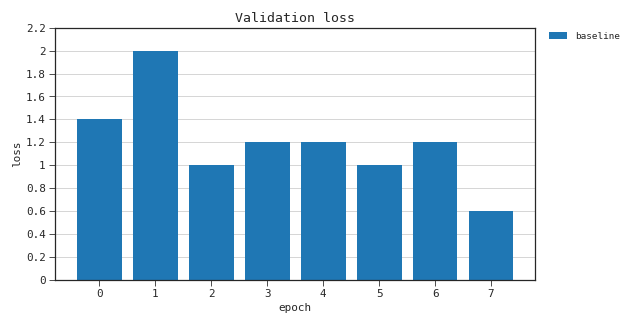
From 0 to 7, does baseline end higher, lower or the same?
lower
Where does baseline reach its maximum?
1
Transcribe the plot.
Title: Validation loss
x-axis: epoch, ticks 0 1 2 3 4 5 6 7
y-axis: loss, ticks 0 0.2 0.4 0.6 0.8 1 1.2 1.4 1.6 1.8 2 2.2
Legend: baseline
Values:
baseline: 1.4 2 1 1.2 1.2 1 1.2 0.6
